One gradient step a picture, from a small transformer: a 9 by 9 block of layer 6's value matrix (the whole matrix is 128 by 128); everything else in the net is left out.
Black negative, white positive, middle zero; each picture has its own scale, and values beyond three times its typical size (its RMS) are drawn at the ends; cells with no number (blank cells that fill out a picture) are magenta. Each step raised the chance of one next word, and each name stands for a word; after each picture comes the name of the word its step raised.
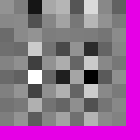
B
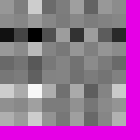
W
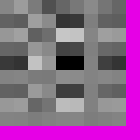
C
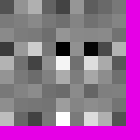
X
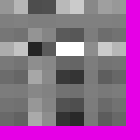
X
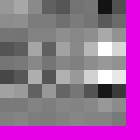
B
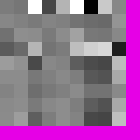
X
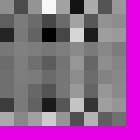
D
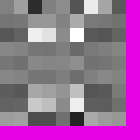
D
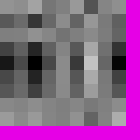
C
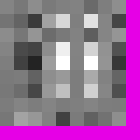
C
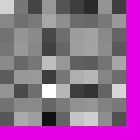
B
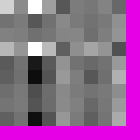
X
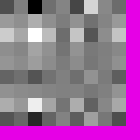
D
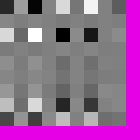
D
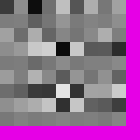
B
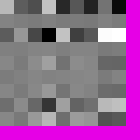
D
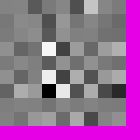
B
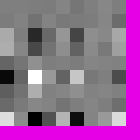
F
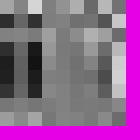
C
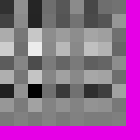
B
